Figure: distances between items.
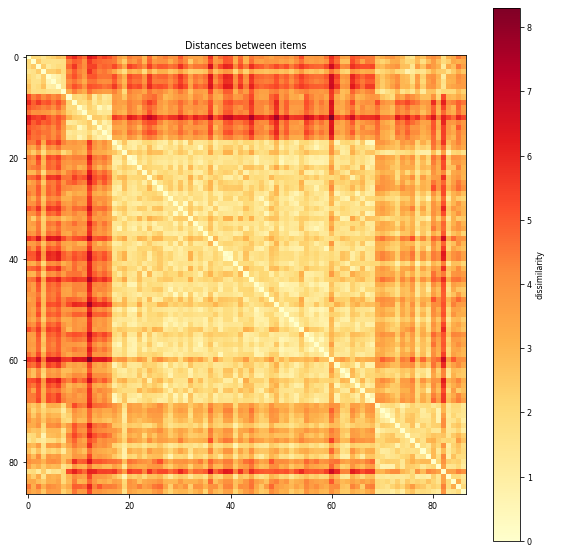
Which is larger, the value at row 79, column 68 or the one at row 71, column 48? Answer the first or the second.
the second
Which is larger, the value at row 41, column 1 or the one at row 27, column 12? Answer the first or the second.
the second
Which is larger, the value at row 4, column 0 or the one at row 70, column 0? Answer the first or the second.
the second
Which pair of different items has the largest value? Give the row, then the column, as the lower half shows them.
60, 12
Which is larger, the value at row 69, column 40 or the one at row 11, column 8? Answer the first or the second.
the first
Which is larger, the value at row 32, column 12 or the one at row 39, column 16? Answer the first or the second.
the first
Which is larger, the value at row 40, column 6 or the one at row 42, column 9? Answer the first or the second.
the first
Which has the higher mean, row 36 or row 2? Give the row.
2
